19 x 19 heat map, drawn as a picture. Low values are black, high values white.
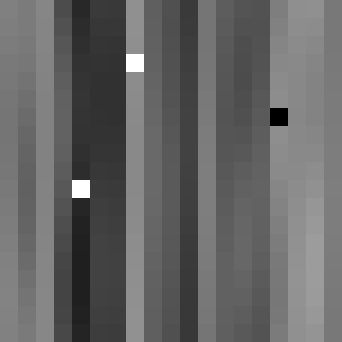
The grain runs up and down. Overall the values sit about 40% of the way up the scale. Three lone cells stand out: two far higher and one far lower than their neighbours.
